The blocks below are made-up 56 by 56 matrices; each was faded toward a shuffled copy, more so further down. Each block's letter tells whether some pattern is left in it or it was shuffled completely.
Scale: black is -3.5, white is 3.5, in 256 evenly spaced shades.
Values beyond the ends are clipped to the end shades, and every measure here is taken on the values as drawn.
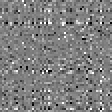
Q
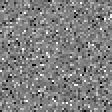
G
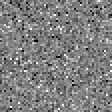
G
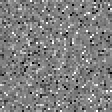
G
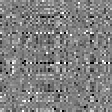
Q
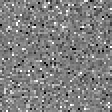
G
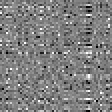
Q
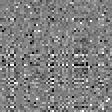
Q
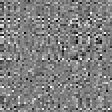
Q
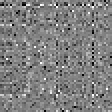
Q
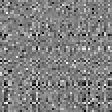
Q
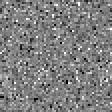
G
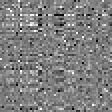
Q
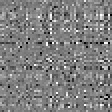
Q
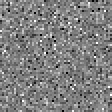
G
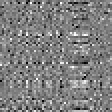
Q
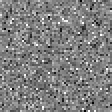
G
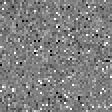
G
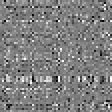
Q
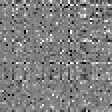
Q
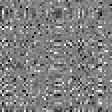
Q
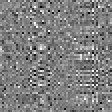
Q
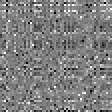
Q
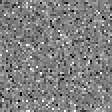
G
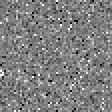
G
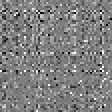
Q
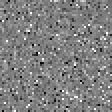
G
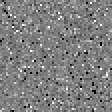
G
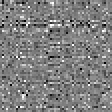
Q
